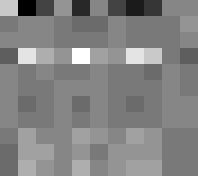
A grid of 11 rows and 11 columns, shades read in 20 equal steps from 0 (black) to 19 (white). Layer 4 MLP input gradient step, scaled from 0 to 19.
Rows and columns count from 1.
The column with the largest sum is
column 5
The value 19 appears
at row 4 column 5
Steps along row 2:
up same down down same up down same same up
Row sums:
75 102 104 138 102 104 101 104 115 113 118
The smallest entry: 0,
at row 1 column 2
